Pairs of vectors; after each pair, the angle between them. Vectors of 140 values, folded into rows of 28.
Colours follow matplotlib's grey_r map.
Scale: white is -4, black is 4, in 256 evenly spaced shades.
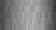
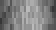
nearly parallel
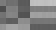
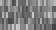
partly aligned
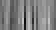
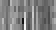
nearly opposite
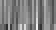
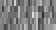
partly aligned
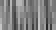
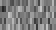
orthogonal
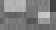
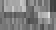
nearly parallel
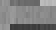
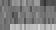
nearly opposite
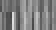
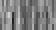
nearly opposite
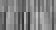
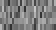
orthogonal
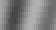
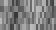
partly aligned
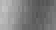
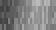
nearly opposite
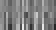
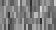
partly aligned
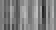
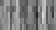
nearly opposite
